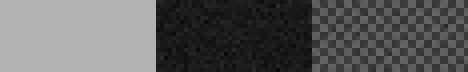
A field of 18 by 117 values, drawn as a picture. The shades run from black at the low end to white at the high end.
The table splits into one row of 3 panels. Panel 1,1: high, flat. Panel 1,2: very low, fine-grained, faint in contrast. Panel 1,3: low, checkered.
